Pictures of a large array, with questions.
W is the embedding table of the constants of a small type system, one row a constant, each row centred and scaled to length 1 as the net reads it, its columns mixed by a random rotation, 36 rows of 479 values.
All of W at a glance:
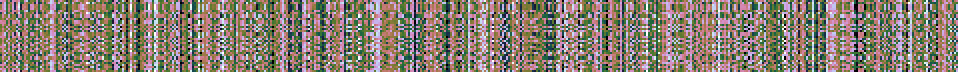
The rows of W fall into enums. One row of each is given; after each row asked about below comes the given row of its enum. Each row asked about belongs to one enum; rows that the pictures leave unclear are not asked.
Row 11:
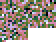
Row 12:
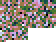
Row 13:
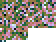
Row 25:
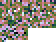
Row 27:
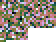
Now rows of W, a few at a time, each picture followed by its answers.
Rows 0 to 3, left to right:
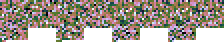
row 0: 11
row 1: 27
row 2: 25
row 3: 25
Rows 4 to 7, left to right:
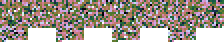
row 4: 25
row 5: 11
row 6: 27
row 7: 12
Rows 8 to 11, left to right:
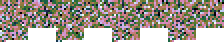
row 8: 12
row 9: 13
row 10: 11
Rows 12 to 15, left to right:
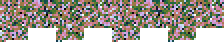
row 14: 12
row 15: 13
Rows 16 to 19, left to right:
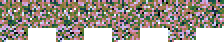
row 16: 25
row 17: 25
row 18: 11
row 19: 12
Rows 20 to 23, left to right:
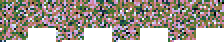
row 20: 13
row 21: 12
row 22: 25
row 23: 11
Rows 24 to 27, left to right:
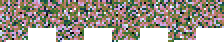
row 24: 12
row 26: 13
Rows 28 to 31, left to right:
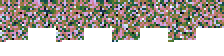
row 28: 12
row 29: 12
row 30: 13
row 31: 27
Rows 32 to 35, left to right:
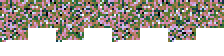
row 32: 11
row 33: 13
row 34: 11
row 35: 25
